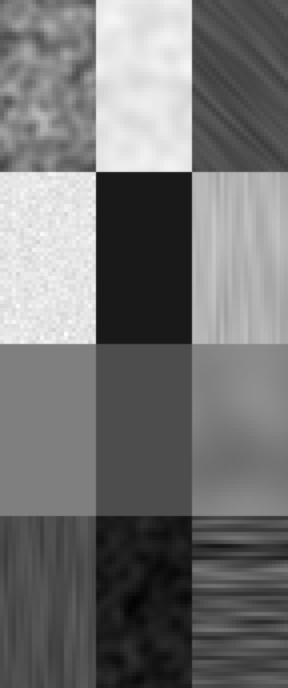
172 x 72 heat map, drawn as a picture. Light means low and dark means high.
The table splits into 4 rows of 3 panels. Panel 1,1: middling, blotchy. Panel 1,2: very low, blotchy, faint in contrast. Panel 1,3: high, slanting down to the right, faint in contrast. Panel 2,1: very low, fine-grained, faint in contrast. Panel 2,2: very high, flat. Panel 2,3: low, streaked downward, faint in contrast. Panel 3,1: middling, flat. Panel 3,2: high, flat. Panel 3,3: middling, smooth, faint in contrast. Panel 4,1: high, streaked downward, faint in contrast. Panel 4,2: very high, blotchy, faint in contrast. Panel 4,3: high, streaked across.
